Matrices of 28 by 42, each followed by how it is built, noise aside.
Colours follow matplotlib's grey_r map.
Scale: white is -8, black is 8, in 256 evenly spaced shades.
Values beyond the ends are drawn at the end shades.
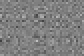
low rank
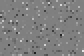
sparse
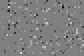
sparse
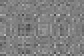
low rank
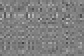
low rank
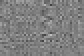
low rank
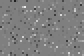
sparse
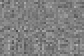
low rank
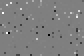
sparse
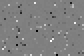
sparse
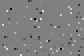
sparse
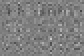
low rank
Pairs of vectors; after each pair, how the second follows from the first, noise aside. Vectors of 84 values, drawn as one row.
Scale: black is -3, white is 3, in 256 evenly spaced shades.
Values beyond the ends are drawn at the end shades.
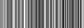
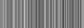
shrunk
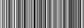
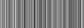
shrunk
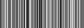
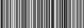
wrapped around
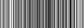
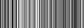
wrapped around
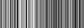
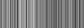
shrunk
